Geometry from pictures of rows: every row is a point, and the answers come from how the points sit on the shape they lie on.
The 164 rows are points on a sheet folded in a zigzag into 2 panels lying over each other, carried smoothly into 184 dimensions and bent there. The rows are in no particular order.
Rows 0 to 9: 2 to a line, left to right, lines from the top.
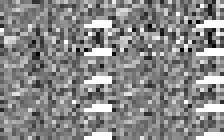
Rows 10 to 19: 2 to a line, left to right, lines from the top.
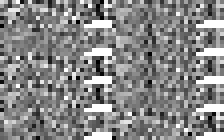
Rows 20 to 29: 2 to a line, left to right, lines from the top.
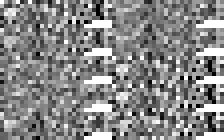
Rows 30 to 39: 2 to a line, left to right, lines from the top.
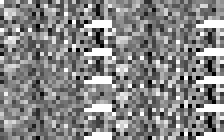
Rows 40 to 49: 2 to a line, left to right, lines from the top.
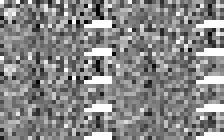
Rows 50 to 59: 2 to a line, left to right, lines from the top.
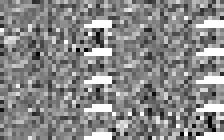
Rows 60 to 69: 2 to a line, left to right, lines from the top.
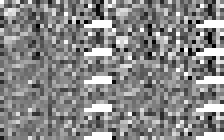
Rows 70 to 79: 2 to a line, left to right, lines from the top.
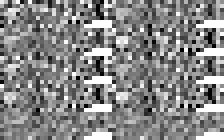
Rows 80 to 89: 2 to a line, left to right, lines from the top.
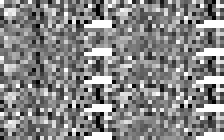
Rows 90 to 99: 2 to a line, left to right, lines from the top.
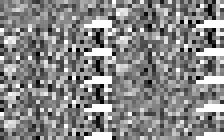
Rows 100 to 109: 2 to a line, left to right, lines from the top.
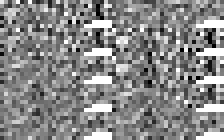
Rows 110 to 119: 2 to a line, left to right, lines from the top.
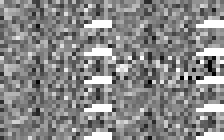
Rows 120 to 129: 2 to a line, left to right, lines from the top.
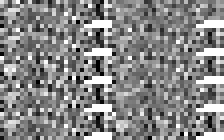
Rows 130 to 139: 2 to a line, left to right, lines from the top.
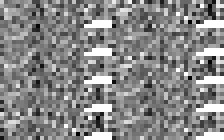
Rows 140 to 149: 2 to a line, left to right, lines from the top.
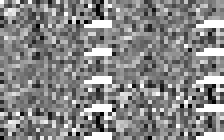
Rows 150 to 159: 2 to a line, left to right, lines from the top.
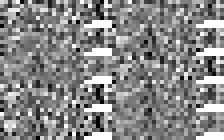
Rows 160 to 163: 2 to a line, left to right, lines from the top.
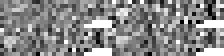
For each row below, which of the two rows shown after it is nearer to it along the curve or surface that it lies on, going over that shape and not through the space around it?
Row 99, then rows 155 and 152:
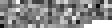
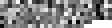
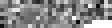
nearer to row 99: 155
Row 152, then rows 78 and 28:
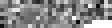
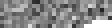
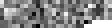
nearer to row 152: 78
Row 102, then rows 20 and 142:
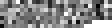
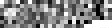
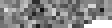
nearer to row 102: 20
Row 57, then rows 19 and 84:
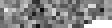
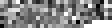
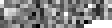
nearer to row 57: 84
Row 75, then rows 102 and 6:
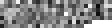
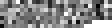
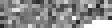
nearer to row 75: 102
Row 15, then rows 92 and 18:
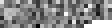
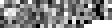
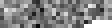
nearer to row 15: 92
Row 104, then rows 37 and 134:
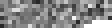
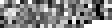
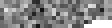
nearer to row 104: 134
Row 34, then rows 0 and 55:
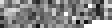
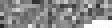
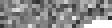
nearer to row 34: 55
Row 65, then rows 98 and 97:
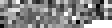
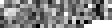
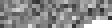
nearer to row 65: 98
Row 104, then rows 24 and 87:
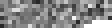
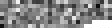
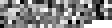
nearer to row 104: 87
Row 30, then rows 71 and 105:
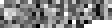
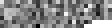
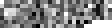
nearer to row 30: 71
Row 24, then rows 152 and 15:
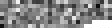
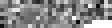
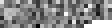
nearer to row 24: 15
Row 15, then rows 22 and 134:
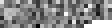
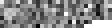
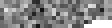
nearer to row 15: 22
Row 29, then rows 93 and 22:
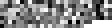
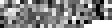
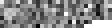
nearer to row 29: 93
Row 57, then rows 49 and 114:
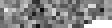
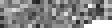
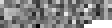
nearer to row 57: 49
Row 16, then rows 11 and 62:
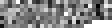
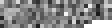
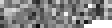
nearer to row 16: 11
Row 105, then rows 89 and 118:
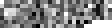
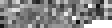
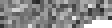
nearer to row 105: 89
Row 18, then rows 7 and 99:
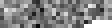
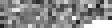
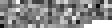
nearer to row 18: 7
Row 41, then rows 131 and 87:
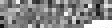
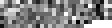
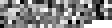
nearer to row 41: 87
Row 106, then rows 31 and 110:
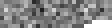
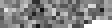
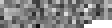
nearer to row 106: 110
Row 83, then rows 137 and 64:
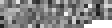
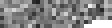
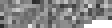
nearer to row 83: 64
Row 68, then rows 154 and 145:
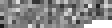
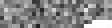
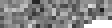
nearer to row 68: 154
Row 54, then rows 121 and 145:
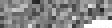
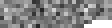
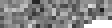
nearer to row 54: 145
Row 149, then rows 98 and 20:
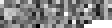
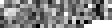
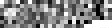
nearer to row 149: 20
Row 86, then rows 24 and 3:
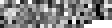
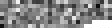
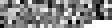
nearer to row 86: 3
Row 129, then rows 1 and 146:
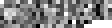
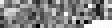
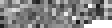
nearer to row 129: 1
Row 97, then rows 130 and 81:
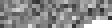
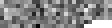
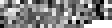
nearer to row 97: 81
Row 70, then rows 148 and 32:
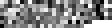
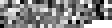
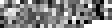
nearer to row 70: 148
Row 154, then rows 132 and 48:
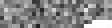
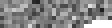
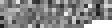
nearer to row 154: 48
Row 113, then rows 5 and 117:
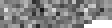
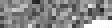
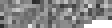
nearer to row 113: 117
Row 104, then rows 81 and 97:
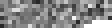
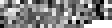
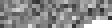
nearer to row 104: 97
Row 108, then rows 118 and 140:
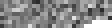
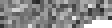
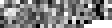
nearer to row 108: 118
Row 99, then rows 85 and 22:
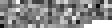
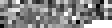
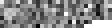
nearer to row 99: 22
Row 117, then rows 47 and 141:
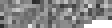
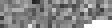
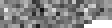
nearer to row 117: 47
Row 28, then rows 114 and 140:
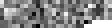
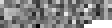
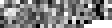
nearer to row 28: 140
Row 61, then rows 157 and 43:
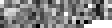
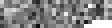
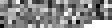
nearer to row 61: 157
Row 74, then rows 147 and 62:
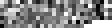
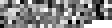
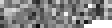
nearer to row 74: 147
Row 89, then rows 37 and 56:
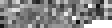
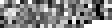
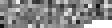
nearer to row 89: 37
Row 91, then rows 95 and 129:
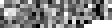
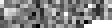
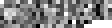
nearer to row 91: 95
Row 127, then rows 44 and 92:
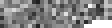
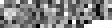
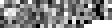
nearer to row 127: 92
